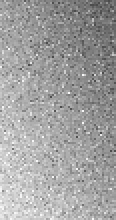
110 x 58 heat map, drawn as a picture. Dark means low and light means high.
The halves do not mirror each other. The grain is fine, like static. The field climbs toward the bottom left. The ninth with the highest average is the bottom left. The top right is the ninth with the lowest average. No regular stripes run through it.
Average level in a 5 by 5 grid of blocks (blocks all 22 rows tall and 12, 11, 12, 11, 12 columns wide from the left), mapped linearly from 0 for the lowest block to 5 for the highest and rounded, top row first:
22110 | 32211 | 43321 | 44332 | 54433
